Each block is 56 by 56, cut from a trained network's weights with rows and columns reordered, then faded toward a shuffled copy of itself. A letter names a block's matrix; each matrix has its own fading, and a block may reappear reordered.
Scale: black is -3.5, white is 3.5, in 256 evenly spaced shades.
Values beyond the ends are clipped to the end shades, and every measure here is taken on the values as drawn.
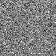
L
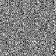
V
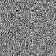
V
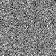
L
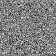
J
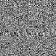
V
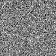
L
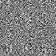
V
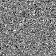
J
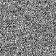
L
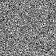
L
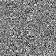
L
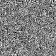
L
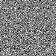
J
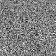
J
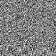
V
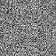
V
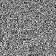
L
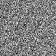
L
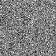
L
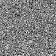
L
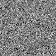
J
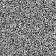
L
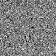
L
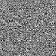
V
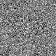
J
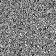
L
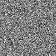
J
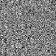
V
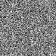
L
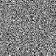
V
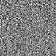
V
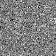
J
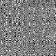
V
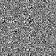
V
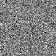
L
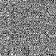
V
